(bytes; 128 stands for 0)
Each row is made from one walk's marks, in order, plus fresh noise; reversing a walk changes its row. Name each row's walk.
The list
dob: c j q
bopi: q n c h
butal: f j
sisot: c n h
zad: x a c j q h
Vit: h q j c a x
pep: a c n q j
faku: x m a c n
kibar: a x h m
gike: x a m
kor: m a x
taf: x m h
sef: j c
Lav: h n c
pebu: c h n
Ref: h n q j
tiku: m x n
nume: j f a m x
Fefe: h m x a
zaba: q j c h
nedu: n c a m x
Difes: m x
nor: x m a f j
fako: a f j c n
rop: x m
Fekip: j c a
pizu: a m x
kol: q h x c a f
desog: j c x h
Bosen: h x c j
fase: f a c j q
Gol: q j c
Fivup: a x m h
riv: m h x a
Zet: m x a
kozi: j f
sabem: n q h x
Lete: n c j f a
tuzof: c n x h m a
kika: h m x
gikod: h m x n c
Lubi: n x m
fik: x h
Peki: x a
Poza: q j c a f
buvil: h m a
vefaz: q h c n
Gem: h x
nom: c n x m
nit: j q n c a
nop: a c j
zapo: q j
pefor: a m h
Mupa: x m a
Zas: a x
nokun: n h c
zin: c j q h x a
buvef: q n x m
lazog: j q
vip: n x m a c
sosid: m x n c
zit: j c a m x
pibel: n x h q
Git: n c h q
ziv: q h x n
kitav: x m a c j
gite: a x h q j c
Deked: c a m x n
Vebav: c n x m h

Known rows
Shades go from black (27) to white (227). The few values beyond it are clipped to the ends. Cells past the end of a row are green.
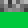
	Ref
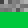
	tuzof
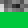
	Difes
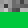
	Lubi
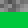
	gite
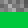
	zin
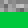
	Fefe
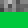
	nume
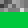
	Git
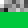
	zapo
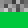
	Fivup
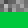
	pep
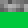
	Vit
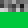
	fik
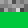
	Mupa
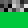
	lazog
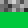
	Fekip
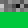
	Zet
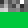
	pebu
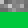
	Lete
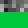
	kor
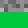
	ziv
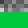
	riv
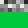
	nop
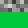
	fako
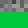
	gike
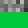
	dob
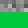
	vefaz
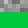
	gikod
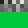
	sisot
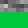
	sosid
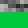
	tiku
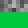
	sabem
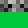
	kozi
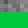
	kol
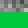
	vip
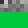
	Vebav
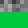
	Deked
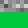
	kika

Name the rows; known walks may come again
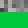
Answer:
Poza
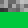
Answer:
buvef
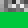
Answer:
pizu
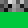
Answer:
kozi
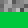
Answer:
faku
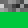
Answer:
Zet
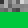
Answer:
nom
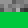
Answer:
nor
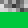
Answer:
Gem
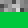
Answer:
rop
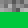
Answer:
vip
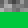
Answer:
Deked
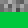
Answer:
zit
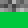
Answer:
pibel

